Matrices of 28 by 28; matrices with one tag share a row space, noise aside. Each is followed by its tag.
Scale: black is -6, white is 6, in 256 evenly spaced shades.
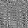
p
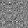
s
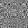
p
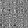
s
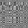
s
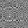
s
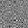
s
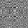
s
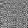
p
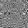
p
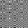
s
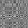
s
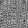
p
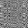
p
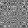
p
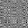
p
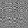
s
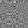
s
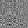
s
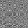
s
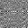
p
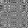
p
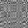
p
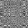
p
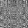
p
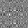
s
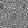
p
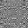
p
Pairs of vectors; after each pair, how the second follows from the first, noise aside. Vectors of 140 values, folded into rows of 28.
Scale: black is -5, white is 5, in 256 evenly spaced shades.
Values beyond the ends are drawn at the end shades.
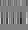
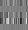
sign-scrambled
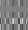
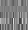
sign-scrambled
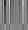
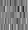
shuffled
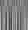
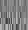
sign-scrambled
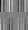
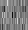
shuffled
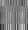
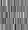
shuffled
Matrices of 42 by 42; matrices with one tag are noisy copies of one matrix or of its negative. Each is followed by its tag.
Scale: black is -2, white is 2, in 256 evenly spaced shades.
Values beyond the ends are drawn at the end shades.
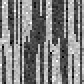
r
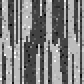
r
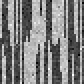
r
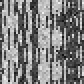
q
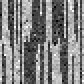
r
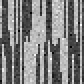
r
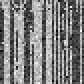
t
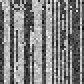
t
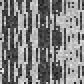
q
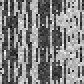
q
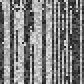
t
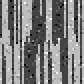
r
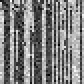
t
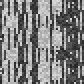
q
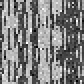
q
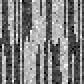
r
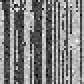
t
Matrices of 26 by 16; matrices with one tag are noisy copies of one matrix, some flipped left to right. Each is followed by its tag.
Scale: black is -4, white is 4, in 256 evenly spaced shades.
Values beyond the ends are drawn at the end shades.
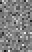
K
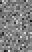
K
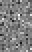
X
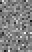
K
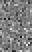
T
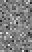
K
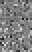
T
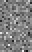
K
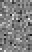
X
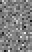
K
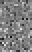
T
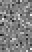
X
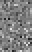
T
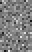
K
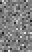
K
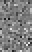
T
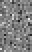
X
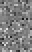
T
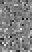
T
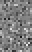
T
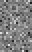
K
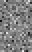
K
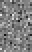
X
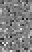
T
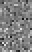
T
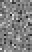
X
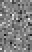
X
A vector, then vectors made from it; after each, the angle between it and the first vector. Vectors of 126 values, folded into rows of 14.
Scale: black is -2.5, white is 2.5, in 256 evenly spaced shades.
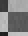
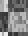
nearly opposite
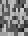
orthogonal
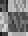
nearly parallel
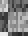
nearly opposite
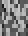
orthogonal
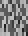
orthogonal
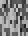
orthogonal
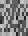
orthogonal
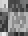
nearly opposite
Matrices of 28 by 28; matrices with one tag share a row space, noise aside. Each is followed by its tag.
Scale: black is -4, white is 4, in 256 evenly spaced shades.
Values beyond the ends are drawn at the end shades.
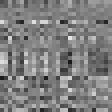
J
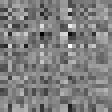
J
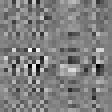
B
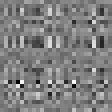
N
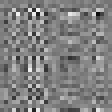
B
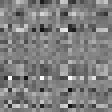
J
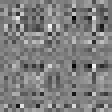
N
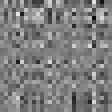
N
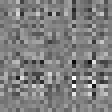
N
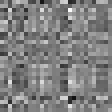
J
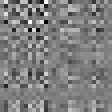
B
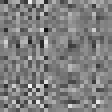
B
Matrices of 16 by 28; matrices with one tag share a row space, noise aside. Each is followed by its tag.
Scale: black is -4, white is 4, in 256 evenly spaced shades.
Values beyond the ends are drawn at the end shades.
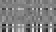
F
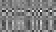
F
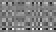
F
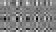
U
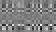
F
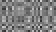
F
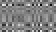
F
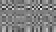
F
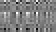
U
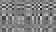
F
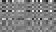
F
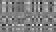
F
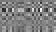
F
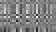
U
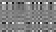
F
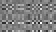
F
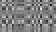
F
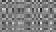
F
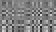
F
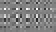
U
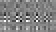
U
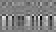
F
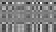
F
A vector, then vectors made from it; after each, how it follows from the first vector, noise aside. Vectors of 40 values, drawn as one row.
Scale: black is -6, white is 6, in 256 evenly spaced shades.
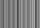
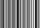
scaled up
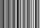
scaled up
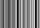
scaled up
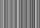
negated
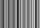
scaled up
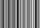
scaled up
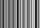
scaled up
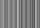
negated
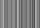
negated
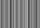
wrapped around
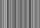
wrapped around
